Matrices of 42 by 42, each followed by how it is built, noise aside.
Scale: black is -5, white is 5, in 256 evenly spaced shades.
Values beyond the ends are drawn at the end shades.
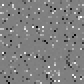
sparse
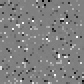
sparse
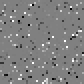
sparse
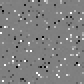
sparse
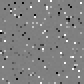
sparse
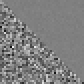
lower triangular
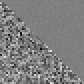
lower triangular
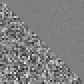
lower triangular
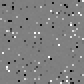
sparse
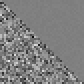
lower triangular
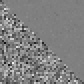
lower triangular
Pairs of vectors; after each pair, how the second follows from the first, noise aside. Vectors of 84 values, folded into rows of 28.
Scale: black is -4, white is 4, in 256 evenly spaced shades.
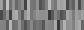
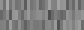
shrunk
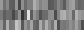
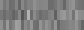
shrunk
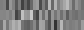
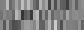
negated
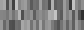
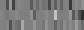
partly zeroed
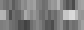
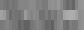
shrunk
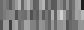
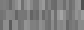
shrunk
